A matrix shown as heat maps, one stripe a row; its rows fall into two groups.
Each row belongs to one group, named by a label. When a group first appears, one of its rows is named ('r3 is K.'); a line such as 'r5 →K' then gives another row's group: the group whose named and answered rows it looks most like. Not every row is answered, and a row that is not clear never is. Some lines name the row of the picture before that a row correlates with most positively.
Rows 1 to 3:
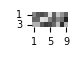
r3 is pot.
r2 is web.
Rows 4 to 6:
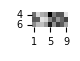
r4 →pot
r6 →pot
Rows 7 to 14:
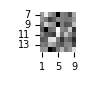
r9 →pot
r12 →web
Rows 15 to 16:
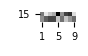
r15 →pot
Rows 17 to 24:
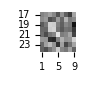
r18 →pot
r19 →web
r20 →web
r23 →pot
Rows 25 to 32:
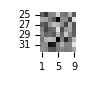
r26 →pot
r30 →pot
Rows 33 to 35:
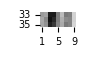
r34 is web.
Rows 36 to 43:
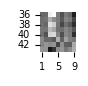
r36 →web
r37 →web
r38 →web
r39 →web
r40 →web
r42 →pot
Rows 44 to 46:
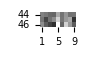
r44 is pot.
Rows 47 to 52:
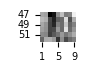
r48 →pot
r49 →pot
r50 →pot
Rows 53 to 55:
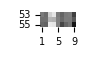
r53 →web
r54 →web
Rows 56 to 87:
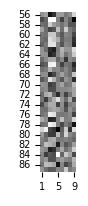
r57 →web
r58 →web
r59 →pot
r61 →web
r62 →web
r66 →web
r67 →web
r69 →web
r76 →web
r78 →web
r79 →pot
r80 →pot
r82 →pot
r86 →pot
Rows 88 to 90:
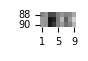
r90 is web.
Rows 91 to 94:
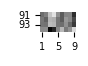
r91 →web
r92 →web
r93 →web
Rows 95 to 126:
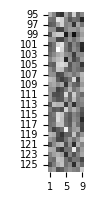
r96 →web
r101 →web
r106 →web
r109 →pot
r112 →pot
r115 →web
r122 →pot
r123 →pot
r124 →web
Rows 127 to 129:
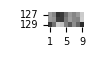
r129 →web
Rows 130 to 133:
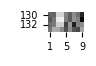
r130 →web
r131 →web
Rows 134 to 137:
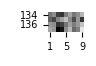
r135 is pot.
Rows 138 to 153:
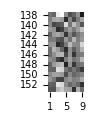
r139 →pot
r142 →pot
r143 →pot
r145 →pot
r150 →pot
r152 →web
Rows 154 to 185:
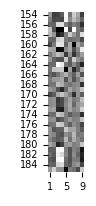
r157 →pot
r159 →web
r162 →pot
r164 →web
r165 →pot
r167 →pot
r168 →web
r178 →pot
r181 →web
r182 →web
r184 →web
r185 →pot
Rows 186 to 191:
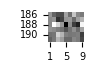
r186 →pot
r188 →pot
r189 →pot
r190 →web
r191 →web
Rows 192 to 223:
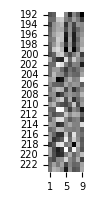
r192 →web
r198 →pot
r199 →pot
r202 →web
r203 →pot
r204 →pot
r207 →pot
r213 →web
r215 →web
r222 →pot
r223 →pot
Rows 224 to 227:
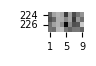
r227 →web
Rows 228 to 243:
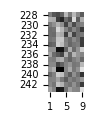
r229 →pot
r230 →pot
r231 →web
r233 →web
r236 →pot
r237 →web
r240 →web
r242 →web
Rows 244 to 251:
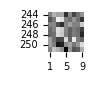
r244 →pot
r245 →web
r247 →web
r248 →web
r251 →pot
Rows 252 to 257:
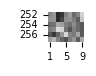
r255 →web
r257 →pot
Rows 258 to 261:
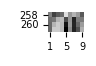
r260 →pot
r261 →pot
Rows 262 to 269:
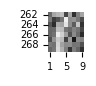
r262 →pot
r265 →web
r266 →web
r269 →web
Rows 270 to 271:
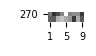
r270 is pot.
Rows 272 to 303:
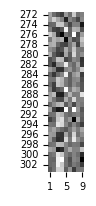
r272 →pot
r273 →pot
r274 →web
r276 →pot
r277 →pot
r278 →pot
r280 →pot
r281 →web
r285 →web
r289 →pot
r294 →web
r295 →pot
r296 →pot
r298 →web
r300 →web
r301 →web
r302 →web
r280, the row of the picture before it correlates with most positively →270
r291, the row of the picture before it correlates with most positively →270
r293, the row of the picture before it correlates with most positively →271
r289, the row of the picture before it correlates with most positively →270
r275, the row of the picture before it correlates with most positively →270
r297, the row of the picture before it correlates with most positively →270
